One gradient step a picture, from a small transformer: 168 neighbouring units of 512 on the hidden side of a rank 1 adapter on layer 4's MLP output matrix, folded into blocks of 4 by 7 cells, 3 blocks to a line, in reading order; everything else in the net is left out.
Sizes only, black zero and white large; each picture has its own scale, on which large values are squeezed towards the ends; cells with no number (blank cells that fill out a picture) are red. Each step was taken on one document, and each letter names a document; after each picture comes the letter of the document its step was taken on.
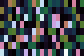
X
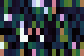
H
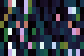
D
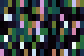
H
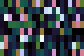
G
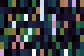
X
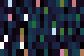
H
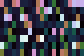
H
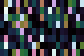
G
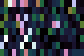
X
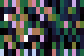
G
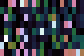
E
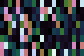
G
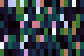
H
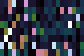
D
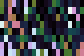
D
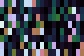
D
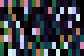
D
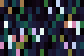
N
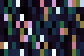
G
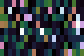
N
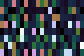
D
